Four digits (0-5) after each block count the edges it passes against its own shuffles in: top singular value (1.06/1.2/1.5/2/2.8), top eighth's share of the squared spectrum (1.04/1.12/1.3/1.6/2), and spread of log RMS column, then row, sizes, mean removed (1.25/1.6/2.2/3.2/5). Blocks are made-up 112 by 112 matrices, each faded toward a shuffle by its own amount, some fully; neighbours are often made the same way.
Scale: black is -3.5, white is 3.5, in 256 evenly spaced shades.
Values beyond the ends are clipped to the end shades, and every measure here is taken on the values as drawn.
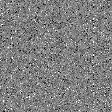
1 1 2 0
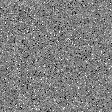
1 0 0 0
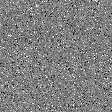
2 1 0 0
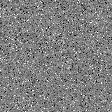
1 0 0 0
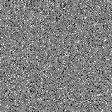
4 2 1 1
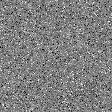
1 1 0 0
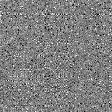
4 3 1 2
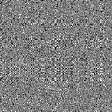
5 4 3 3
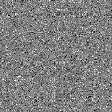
4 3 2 1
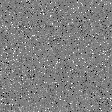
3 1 0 0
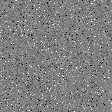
2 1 0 0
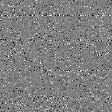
4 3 1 2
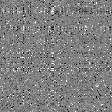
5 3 2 2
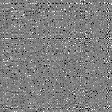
5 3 2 2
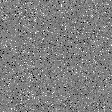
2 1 0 0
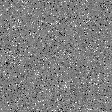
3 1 0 0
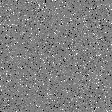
0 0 0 0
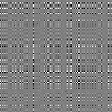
5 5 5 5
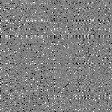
5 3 2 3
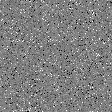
0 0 0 0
